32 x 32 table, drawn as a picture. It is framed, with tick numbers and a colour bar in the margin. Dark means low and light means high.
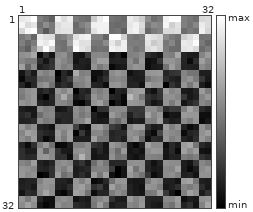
Grain: checkered. Average level on the scale: 40%. Seam: horizontal, 20% of the way down, the top part higher.
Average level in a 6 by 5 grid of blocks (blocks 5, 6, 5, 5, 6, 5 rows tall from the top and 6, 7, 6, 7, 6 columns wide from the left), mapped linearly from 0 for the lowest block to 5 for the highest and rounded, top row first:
55555 | 11111 | 00010 | 00000 | 00000 | 00000
